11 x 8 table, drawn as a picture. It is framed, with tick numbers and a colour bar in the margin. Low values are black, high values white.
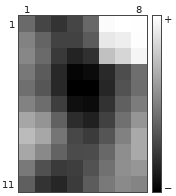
The ninth with the lowest average is the centre. No regular stripes run through it. An odd patch, higher than its surroundings, sits in the top right. The top right is the ninth with the highest average.
